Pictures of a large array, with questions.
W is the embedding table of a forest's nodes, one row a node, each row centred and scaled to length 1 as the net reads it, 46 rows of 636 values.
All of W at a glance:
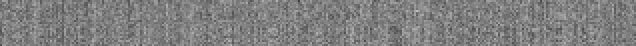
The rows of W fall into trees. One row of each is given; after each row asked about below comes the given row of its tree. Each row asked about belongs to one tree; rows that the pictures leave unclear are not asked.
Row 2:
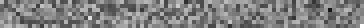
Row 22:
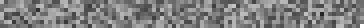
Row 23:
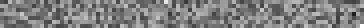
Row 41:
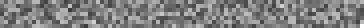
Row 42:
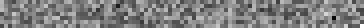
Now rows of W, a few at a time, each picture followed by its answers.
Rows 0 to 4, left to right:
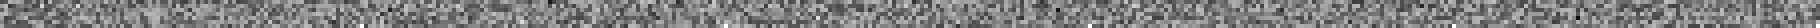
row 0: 23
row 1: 2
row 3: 42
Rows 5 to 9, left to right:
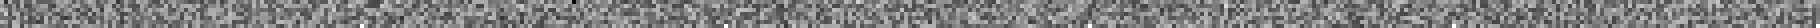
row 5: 42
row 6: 42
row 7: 41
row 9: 42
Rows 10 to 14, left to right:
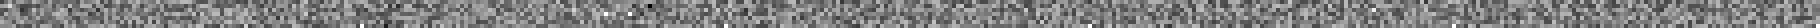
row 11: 22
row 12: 22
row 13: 42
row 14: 42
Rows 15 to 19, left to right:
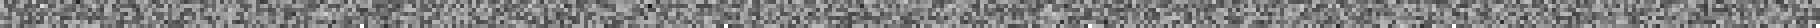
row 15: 42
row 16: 22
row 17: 42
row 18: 23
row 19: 42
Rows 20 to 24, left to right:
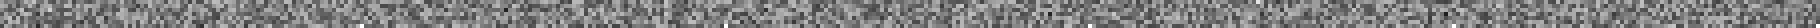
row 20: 2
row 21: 41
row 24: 42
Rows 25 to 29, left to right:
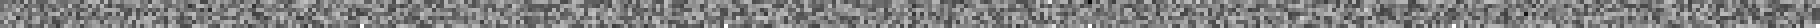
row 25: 41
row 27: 22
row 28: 41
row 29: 41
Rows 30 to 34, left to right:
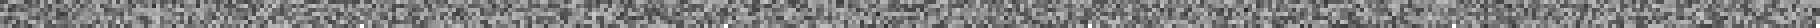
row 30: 23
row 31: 41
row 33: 41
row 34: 41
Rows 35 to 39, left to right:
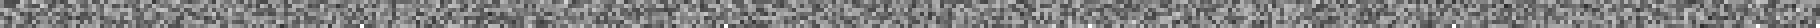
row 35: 42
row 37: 22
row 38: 23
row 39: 41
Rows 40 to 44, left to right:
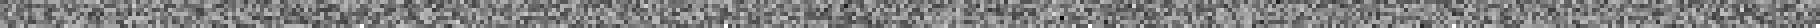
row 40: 41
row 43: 23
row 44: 41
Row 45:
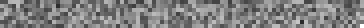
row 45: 23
